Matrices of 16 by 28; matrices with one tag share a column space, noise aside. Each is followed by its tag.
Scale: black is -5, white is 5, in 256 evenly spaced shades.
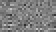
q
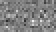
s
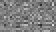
q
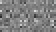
s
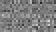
s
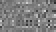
s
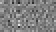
s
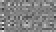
q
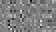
s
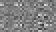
q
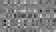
s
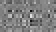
s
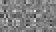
s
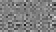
q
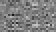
q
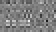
s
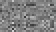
q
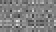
s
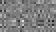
s
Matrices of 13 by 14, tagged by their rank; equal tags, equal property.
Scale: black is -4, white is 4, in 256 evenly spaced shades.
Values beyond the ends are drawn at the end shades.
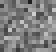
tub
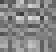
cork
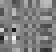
cork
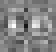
cork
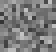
tub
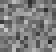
tub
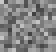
tub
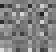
cork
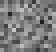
tub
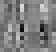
cork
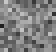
tub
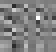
cork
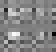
cork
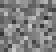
tub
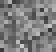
tub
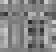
cork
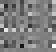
cork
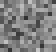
tub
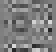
cork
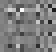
cork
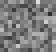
tub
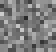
tub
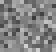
tub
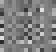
cork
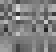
cork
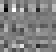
cork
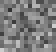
tub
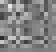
cork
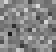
tub
